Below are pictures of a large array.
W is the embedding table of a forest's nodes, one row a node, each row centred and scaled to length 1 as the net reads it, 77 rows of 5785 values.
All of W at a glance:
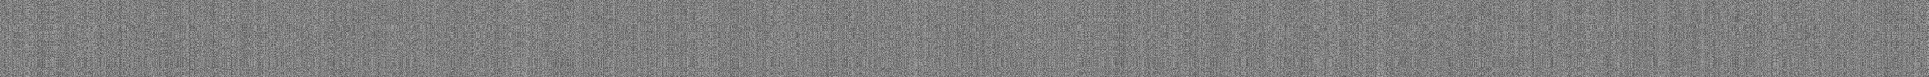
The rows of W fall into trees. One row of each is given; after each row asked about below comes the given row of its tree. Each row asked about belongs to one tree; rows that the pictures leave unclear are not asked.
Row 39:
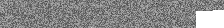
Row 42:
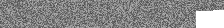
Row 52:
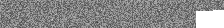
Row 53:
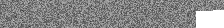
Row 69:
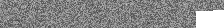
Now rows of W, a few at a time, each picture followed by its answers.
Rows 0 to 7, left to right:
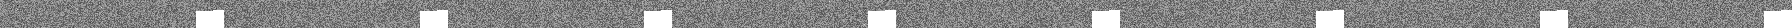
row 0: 69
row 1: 52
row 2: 39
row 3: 42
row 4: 52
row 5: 42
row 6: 53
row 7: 53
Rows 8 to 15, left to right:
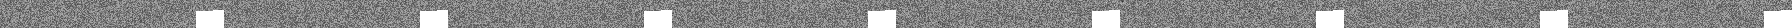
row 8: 52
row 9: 39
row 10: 53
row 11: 42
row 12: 42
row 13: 39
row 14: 42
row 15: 39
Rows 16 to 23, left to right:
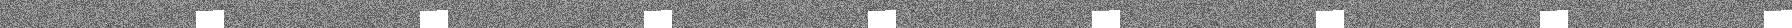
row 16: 52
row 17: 52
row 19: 42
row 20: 42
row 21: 52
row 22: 39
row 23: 42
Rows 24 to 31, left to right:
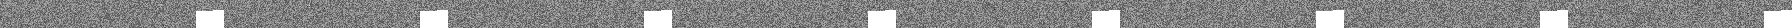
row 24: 53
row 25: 69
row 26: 69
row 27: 69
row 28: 69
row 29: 42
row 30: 69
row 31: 39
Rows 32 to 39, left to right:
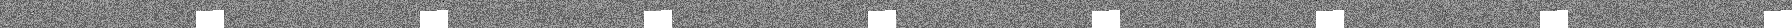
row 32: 53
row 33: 53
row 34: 42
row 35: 53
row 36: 53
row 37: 53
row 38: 69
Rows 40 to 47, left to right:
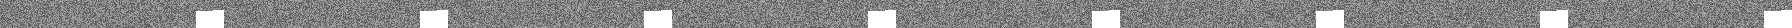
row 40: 52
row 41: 42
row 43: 53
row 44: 42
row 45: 42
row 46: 53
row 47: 69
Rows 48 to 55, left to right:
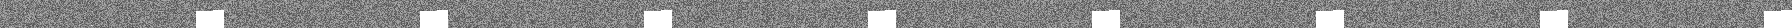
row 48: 69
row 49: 39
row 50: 53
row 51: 42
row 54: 42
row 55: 69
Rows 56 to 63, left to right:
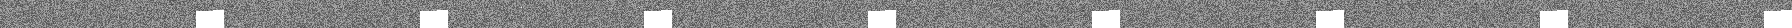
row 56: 42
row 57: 52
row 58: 69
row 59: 52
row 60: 52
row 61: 69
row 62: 52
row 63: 52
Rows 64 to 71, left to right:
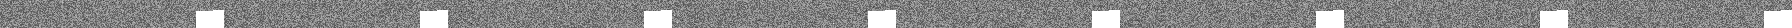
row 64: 52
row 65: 52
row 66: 52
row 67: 42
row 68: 39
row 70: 53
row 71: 39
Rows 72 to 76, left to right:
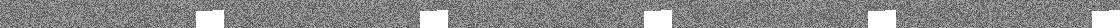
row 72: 52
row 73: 52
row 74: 52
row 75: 42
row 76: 39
